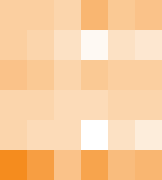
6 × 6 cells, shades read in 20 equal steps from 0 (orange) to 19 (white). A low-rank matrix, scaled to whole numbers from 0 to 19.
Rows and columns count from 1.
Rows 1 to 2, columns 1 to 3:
11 11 12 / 11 12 14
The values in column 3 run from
9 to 14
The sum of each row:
60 84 63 74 87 31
